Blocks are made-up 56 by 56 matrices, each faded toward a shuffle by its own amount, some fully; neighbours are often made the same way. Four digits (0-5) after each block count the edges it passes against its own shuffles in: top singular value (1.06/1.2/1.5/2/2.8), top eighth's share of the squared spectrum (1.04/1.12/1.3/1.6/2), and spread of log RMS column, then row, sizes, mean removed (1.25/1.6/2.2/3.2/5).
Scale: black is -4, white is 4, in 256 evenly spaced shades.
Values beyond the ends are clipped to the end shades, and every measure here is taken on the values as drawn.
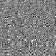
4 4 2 2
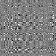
4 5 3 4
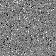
0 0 0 0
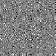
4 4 2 2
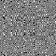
4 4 2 2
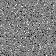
1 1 0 0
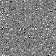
3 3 1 1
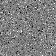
2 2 0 0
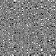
4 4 2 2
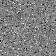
0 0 0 0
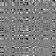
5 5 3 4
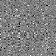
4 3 2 2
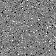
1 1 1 0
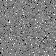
0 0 0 0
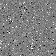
0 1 0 0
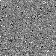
1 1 0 0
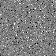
1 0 0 0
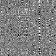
4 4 2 1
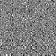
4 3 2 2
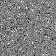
2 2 0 1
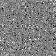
3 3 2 1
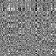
4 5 3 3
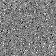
2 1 0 0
